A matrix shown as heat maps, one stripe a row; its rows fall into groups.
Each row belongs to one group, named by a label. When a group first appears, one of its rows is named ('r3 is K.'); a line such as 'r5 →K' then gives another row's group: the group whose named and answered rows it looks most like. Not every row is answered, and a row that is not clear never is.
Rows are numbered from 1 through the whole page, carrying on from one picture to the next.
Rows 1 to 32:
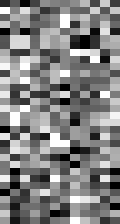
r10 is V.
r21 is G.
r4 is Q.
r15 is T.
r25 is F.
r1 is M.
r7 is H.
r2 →V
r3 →G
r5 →M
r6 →H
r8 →F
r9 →V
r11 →G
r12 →V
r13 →T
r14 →Q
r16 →V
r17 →H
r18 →H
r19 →M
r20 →Q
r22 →H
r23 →T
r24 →H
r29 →F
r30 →F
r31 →T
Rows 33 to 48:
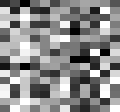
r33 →M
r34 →Q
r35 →V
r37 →H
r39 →V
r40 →V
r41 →H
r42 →M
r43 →V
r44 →H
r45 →Q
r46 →Q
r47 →V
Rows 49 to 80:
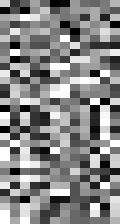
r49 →T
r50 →M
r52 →F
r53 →H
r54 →Q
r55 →F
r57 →F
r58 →G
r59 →Q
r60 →F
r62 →G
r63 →V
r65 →Q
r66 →Q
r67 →M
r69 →H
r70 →Q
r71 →V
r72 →V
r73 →F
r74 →V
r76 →G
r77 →T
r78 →V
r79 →V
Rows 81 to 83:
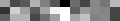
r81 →T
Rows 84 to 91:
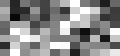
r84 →F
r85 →F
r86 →F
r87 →G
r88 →H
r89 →V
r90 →G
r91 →H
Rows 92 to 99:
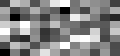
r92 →G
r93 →T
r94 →F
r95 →V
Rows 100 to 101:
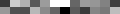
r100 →G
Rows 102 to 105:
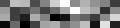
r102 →G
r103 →F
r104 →T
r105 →M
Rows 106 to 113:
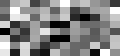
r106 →G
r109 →T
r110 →M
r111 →T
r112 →V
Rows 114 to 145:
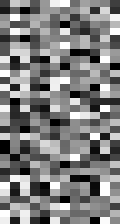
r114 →G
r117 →T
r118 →H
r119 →M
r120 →G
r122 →Q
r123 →F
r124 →V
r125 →G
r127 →H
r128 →F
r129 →Q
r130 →F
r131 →T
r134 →M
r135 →M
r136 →F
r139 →H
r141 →Q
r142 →T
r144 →V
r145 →Q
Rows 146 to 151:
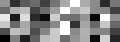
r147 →G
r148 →Q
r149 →Q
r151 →M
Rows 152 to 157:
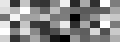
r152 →Q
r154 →H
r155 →Q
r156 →V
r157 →T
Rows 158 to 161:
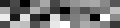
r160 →Q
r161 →G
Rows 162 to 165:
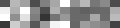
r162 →G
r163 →V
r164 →V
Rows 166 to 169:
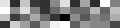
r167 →V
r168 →T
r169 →G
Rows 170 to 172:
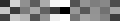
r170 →G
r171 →T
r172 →G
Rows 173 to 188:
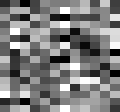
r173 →M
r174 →G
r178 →T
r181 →T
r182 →F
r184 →F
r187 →M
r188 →G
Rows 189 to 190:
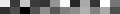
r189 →Q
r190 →M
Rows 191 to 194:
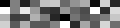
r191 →M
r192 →V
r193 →T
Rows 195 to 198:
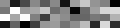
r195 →F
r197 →V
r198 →M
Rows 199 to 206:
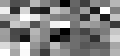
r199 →T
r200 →Q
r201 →V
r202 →G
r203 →T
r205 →V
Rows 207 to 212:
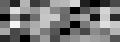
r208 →H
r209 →M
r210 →H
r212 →M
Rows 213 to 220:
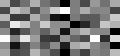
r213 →T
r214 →G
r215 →T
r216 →H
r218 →V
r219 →F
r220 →T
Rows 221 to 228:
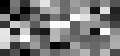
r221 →M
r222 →M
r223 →F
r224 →G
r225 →Q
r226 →V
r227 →T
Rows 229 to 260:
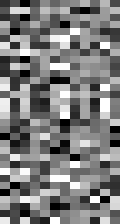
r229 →M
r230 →H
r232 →T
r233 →F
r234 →G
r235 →Q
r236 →V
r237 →M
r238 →G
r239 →M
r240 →T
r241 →Q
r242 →G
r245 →Q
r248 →M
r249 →F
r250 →T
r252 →F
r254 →G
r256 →M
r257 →V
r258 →T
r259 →M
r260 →Q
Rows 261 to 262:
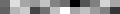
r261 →H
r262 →G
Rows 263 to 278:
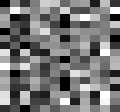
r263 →M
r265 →F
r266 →T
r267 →M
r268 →F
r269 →M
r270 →Q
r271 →T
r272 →V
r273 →F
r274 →T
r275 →F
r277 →Q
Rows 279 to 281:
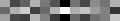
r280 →G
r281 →T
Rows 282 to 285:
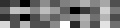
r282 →M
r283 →H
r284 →M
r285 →Q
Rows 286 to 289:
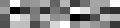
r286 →H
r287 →F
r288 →H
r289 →G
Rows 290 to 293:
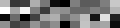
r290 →T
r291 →V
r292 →M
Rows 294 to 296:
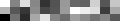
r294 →V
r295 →F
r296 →M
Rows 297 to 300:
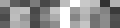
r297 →F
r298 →G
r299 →G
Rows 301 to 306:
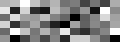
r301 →V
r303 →H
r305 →H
